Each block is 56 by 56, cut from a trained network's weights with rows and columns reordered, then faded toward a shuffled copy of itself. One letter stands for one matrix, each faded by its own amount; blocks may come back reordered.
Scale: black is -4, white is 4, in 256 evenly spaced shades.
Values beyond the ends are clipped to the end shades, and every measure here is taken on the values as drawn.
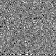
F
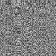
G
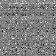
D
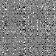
D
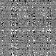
D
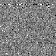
F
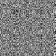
G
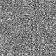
F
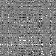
D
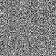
G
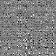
D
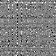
D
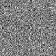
F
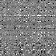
D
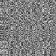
G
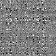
D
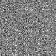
F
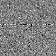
F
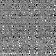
D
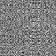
G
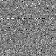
F
